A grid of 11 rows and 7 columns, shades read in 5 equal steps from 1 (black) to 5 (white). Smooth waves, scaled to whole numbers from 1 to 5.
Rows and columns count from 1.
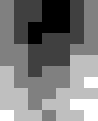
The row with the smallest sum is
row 3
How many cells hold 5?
5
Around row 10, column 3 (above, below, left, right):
3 4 4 4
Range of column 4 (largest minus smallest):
3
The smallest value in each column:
3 2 1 1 1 2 3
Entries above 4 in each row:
0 0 0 0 0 0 0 1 0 2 2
